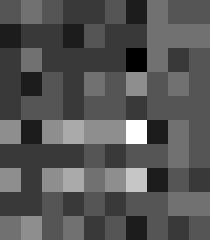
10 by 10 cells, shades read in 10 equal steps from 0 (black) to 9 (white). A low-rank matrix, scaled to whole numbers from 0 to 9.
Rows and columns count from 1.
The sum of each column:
28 26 31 29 31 30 33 29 33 31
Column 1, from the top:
3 1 2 2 2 5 2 5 2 4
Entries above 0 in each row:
10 10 9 10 10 10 10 10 10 10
